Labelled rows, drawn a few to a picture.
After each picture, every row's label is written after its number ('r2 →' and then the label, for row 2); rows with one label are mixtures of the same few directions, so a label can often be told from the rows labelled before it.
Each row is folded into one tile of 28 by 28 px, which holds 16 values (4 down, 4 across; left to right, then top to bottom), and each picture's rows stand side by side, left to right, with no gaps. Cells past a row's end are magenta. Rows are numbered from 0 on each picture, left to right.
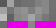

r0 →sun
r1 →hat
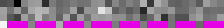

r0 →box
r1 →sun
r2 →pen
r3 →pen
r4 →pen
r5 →sun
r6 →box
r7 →sun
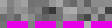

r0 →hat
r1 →pen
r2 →sun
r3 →pen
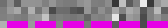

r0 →box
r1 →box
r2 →pen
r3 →hat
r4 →sun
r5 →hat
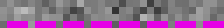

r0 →pen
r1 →box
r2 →pen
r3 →pen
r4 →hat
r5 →pen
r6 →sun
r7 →hat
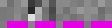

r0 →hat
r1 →hat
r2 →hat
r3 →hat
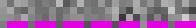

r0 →hat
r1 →box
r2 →hat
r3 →box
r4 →pen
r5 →pen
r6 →box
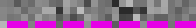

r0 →box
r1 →pen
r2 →box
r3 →hat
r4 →sun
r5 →box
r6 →hat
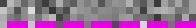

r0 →hat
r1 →box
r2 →hat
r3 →sun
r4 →box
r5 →box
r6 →pen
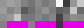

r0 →box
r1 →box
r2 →hat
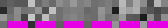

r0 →hat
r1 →pen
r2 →box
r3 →hat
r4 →box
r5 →sun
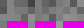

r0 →hat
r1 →hat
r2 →box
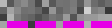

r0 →sun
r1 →box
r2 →pen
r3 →box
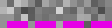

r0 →hat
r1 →sun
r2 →hat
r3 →pen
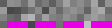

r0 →sun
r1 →pen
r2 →box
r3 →box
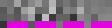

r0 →box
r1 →pen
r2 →box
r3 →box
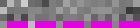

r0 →pen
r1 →box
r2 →pen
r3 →sun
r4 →pen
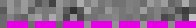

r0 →box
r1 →pen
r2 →pen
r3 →hat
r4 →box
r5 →pen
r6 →sun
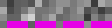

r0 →box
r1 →sun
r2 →hat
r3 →sun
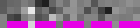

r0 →box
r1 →box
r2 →sun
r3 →pen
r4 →hat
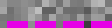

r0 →hat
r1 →hat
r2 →sun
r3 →box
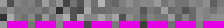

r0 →sun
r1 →sun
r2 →pen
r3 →box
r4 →sun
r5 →box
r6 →pen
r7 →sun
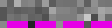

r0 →sun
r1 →box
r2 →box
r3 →sun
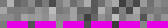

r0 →sun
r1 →pen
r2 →box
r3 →hat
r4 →pen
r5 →sun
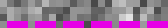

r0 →sun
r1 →hat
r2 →hat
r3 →box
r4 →box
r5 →hat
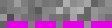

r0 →sun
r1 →hat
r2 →pen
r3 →sun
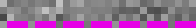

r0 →sun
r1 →pen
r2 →hat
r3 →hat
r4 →sun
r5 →sun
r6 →pen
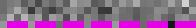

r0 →pen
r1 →pen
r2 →sun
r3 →pen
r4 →pen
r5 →hat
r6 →box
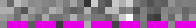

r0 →hat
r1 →pen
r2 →box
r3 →hat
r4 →box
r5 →box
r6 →sun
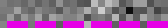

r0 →pen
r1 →pen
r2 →pen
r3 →pen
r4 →pen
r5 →pen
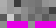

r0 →sun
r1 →pen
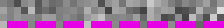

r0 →box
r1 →box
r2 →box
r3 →box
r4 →hat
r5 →box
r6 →sun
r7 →pen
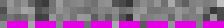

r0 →box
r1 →box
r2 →hat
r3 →sun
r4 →box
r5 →box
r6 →sun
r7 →pen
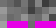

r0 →box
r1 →hat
